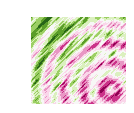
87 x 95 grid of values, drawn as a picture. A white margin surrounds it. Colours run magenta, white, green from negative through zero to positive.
Ninth with the lowest average: bottom right. Slope: up to the top left. Ninth with the highest average: top left. Rings: centred on the bottom right.
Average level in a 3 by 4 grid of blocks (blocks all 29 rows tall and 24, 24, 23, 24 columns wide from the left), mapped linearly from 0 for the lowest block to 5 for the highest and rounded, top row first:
5 4 3 2 | 3 3 2 1 | 3 2 1 0
